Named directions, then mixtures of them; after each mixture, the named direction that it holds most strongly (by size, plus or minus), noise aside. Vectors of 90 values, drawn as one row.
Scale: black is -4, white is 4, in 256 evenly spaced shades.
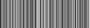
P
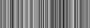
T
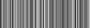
P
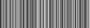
P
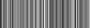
P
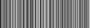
P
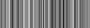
T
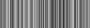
T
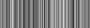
T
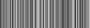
P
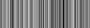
T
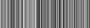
P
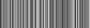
P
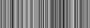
T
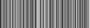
P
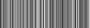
P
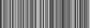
P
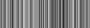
T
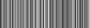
P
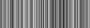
T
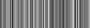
T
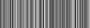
P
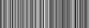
P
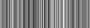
T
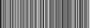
P
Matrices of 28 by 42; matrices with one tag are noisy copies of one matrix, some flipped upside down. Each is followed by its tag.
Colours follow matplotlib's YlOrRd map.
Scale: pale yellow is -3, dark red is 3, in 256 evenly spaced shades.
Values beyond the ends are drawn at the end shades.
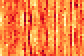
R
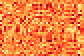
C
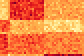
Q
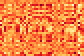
C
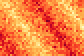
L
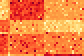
Q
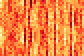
R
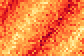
L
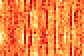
R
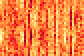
R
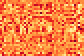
C
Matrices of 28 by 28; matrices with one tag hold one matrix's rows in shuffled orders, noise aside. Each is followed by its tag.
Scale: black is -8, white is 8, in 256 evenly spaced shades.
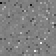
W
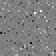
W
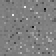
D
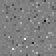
D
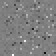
D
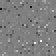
W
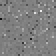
W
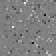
D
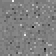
D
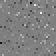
W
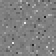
D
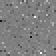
W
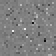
D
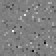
D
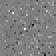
D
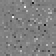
D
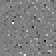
D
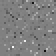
D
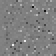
D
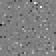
W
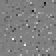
D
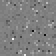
D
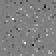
D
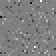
W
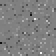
W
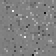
D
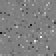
W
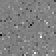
W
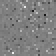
D
